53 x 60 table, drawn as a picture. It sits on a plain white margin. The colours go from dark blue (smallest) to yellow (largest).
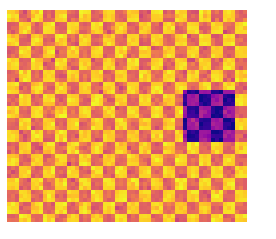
The halves do not mirror each other. An odd patch, lower than its surroundings, sits in the middle right. The ninth with the lowest average is the middle right.
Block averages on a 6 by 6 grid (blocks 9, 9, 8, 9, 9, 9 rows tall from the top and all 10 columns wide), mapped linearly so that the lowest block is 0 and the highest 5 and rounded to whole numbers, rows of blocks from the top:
555555
555555
555510
555510
555555
555555
